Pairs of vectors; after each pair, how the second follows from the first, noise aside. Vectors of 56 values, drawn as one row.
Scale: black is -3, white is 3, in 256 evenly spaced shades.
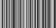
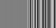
partly zeroed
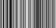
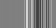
partly zeroed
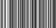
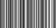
wrapped around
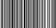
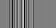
partly zeroed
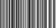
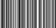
wrapped around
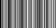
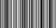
wrapped around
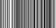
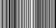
wrapped around
